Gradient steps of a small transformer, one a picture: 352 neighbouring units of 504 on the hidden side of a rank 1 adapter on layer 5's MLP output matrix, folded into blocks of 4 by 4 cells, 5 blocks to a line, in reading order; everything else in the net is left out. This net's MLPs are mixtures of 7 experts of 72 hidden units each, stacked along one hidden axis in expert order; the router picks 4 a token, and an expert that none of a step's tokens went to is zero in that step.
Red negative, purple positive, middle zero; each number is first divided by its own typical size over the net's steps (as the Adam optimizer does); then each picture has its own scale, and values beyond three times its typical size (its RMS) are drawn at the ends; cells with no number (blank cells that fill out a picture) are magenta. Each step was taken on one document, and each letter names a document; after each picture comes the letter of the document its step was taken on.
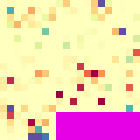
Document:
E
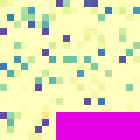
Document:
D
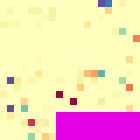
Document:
E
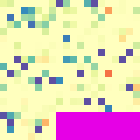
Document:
D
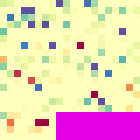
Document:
D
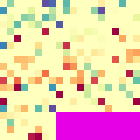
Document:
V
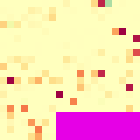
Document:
E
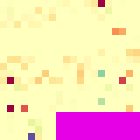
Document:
E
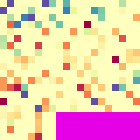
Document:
V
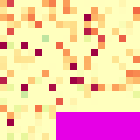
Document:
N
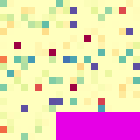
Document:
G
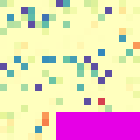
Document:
D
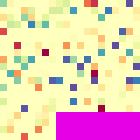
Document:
G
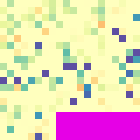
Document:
V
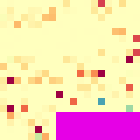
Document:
E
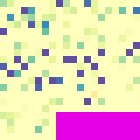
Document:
D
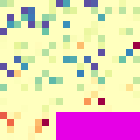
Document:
D
